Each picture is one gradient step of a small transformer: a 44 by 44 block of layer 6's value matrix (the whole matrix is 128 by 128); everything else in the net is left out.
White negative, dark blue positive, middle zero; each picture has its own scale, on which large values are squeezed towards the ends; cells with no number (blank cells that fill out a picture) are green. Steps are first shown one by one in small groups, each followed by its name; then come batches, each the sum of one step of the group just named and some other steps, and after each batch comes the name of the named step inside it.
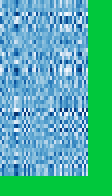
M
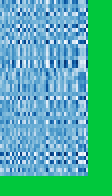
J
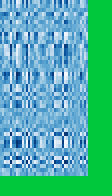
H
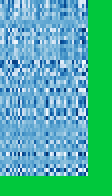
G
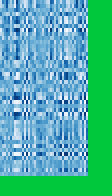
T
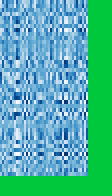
T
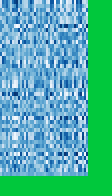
J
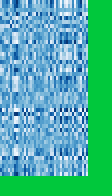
M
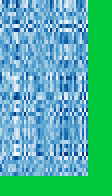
T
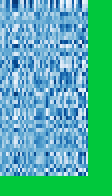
G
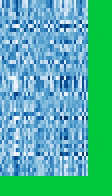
J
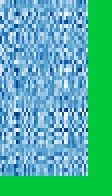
M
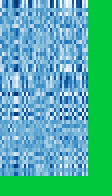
M
